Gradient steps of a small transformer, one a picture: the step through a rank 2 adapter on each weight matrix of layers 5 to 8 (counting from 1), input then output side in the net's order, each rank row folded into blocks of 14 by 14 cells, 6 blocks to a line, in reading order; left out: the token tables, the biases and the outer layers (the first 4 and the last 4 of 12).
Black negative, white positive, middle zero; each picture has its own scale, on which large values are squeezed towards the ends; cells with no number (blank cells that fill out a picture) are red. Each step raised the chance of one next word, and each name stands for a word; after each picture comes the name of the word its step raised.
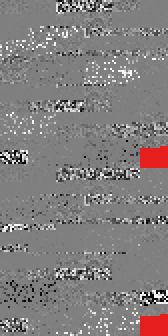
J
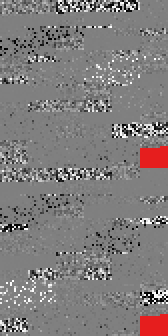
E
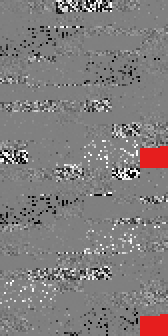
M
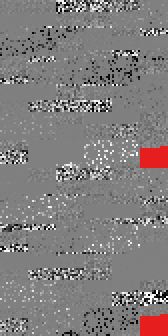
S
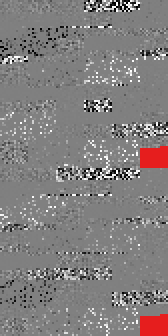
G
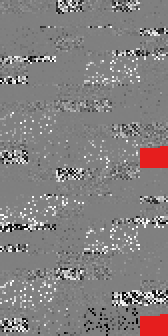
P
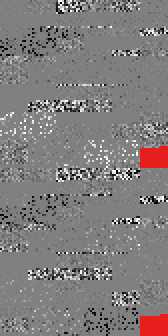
M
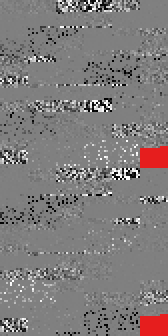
M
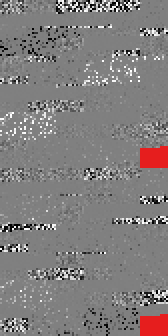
E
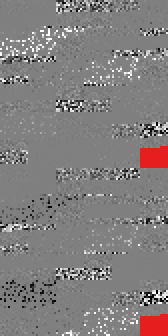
J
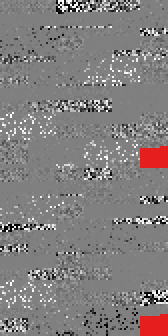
E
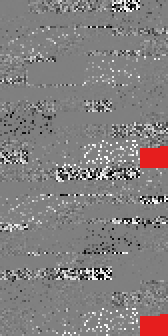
G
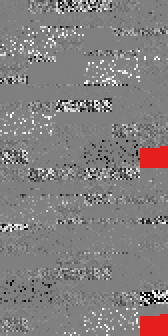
J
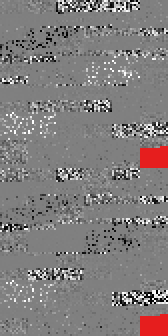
E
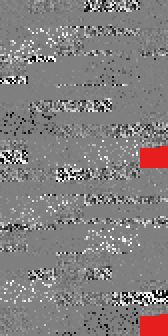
P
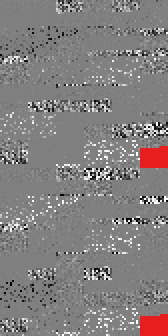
G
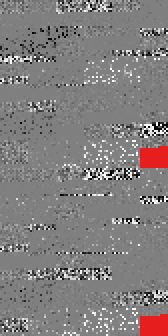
G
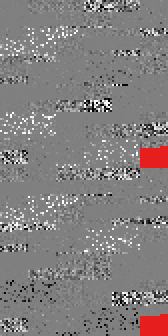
S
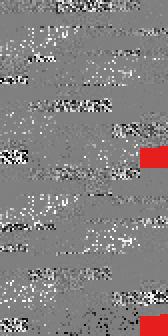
P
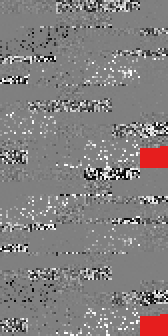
G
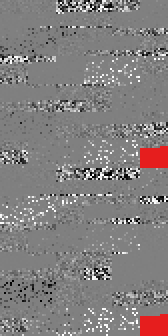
G
